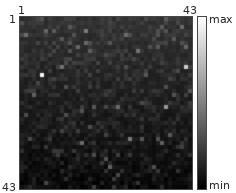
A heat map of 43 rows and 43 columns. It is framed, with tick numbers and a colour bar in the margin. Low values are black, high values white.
Slope: up to the top. Grain: fine. Histogram: skewed, a long tail of high values.
